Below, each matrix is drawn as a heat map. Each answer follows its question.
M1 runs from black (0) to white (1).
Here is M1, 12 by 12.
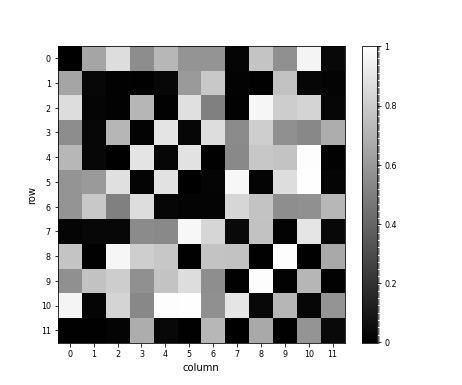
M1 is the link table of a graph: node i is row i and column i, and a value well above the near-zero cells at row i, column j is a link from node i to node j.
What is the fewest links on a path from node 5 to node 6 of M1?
2
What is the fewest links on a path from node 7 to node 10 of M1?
1
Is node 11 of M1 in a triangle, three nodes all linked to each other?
yes
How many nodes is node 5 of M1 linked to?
7
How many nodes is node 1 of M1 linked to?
4
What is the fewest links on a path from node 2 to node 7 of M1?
2
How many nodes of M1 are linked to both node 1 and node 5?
2
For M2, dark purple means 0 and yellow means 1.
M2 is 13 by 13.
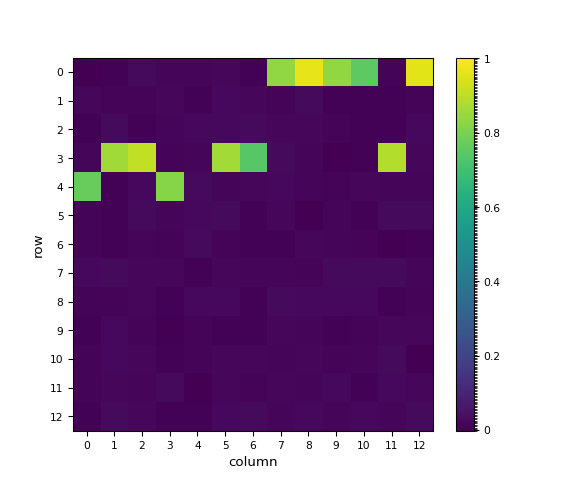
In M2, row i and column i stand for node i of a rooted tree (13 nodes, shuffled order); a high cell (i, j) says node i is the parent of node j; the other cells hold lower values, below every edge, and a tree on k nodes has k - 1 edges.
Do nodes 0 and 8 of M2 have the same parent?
no
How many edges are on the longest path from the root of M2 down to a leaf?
2
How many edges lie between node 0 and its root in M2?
1
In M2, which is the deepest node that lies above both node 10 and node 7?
0
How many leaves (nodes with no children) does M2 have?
10
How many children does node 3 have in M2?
5
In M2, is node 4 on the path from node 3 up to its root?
yes
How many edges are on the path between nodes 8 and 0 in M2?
1
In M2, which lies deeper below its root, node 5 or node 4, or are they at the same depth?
node 5
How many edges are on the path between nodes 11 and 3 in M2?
1
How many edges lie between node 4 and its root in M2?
0
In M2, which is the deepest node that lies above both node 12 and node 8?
0
